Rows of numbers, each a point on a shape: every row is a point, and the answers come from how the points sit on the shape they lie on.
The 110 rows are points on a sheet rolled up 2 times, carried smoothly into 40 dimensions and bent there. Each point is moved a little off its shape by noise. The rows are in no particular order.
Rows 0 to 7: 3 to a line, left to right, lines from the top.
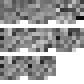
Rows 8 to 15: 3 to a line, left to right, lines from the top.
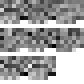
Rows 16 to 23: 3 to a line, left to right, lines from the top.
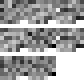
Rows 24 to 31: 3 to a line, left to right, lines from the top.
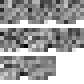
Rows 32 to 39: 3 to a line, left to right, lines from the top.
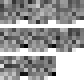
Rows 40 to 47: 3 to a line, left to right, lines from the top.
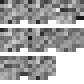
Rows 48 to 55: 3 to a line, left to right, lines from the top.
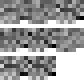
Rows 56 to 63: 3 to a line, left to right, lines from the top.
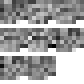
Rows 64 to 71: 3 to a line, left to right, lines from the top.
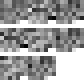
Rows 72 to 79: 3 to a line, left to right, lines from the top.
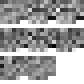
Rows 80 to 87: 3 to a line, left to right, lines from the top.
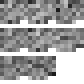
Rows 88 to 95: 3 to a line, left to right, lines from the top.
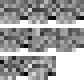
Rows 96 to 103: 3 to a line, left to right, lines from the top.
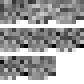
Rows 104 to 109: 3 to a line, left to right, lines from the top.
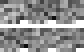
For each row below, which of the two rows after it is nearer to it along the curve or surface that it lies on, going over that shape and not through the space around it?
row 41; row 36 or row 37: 37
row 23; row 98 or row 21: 98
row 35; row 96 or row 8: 96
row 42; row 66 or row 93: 66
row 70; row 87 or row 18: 18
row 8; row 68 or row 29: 68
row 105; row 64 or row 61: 61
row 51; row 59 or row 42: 59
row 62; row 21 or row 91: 91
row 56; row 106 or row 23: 23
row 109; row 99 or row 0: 99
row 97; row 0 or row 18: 18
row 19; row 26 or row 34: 26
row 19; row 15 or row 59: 15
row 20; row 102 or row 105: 102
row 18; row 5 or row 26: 26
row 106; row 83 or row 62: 83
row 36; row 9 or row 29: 9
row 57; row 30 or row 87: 30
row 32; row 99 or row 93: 99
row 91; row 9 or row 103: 9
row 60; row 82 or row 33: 33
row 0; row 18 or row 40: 40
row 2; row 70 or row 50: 50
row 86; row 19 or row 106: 106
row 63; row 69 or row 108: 108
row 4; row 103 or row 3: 3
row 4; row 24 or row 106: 24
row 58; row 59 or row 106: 59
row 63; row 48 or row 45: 45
